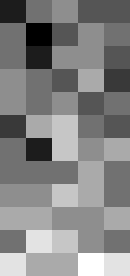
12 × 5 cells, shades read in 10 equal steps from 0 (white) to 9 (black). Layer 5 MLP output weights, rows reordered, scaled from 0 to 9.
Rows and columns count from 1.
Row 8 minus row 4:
1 0 -1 0 -2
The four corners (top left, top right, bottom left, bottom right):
8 6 1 1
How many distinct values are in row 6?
5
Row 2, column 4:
4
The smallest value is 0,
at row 12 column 4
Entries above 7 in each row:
1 1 1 0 0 0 1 0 0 0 0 0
